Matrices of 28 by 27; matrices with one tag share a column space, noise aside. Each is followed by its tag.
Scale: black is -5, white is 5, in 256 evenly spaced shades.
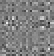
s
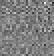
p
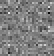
p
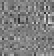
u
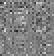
p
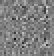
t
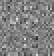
u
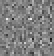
t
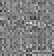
s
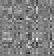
t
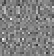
t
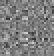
t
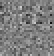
u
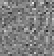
p
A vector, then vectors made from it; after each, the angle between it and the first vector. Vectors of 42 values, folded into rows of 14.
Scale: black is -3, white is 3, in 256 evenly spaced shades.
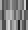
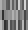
partly aligned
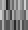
orthogonal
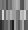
orthogonal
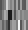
partly opposed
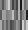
orthogonal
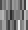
nearly opposite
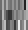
nearly opposite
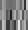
nearly opposite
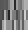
orthogonal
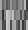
nearly parallel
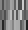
orthogonal
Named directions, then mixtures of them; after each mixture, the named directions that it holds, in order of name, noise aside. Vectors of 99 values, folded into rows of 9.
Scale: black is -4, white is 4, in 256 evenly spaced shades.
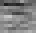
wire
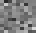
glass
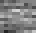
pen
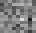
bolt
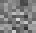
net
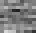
pen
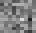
bolt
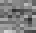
bolt, pen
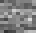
bolt, pen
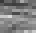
pen, wire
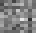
bolt, pen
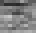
wire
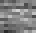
pen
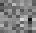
bolt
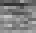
wire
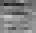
wire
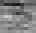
wire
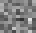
bolt, net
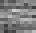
pen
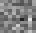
bolt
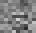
net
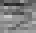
wire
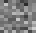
glass, net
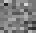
glass, net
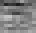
wire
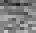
glass, wire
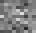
net, pen
